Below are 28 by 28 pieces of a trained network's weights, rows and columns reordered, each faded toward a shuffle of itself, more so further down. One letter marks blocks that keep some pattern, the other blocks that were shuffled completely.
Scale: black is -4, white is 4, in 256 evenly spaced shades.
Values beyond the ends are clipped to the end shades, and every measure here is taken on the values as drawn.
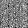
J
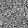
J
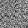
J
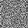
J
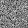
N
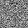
J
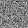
N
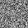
J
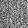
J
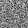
N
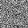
J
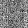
J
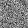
N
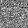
J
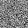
N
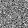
N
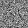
N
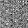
J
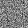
N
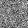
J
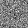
N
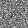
N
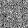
J
